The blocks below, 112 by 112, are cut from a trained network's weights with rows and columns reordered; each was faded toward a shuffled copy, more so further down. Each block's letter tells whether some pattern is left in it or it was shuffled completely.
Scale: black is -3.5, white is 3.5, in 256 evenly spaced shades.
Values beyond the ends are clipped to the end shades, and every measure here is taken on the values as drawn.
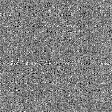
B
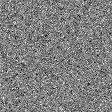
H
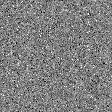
H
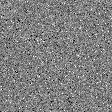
H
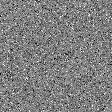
H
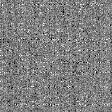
B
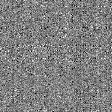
B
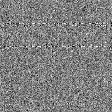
B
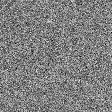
H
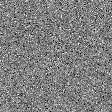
H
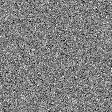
H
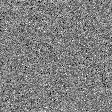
H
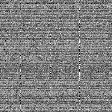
B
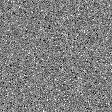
H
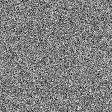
H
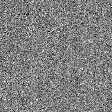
B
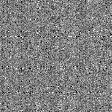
B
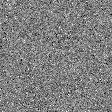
H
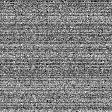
B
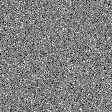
H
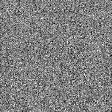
B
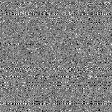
B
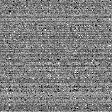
B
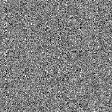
B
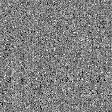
B
